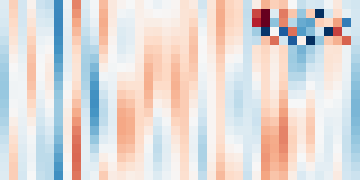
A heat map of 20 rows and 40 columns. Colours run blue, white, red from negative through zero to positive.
Values change most from cell to cell in the top right. Overall the values sit about 50% of the way up the scale. The grain runs up and down. An odd patch, rougher than its surroundings, sits in the top right.
